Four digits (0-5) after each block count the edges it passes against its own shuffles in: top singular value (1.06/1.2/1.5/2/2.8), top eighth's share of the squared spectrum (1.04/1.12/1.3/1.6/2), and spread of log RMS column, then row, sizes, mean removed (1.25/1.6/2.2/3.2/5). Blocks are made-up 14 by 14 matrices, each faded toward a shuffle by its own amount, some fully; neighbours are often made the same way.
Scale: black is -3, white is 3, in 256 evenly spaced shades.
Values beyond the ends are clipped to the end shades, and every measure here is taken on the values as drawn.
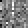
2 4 2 0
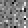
1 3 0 0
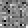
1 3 0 0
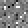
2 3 1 0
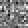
1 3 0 0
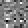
3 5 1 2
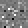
0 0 0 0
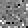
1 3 0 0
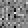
2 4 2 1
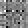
3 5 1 1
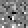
2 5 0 1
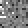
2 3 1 1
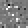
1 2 0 1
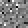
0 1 0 0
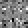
2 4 0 2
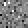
0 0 0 0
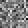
2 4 0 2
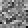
0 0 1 0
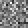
1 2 0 1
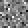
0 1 0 0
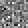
0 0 0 1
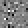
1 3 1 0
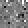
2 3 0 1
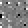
2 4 1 0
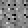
2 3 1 1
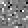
0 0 0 0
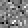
1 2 0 0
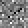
0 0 0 0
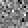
0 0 0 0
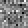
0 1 0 1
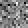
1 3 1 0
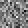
0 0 0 0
